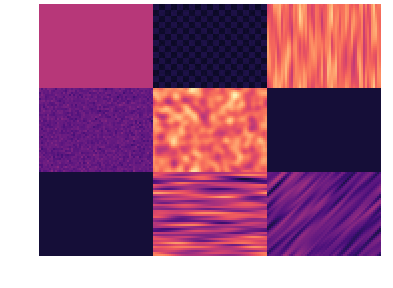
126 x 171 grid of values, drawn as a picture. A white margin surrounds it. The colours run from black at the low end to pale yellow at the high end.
It is made of 3 by 3 panels. Panel 1,1: middling, flat. Panel 1,2: very low, checkered, faint in contrast. Panel 1,3: high, streaked downward. Panel 2,1: low, fine-grained, faint in contrast. Panel 2,2: high, blotchy. Panel 2,3: very low, flat. Panel 3,1: very low, flat. Panel 3,2: middling, streaked across, strong in contrast. Panel 3,3: low, slanting up to the right.
